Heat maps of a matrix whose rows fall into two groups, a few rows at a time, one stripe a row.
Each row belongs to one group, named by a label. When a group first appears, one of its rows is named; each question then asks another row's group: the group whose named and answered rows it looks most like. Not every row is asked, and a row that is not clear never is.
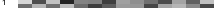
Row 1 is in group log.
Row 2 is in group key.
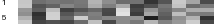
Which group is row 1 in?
log
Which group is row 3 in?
log
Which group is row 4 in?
log
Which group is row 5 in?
log
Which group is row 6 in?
log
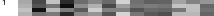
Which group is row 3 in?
log
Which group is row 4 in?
log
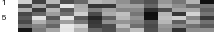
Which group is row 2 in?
key
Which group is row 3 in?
log
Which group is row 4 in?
key
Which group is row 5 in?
key
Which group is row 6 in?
key
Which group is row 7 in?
key
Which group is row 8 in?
key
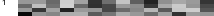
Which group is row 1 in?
key
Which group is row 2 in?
key
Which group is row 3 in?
log
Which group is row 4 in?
key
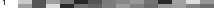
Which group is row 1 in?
log
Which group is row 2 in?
log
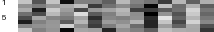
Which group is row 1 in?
log
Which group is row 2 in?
key
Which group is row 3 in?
log
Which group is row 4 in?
key
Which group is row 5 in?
key
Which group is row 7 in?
key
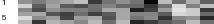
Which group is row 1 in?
key
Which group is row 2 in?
log
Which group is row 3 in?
log
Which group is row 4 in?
log
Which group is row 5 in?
log
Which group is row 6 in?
log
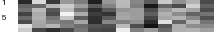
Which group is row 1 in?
key
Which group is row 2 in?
key
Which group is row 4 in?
key
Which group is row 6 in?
key
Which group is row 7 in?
log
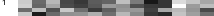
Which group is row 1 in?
log
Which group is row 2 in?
log
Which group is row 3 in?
key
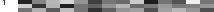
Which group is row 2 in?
log
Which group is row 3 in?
key
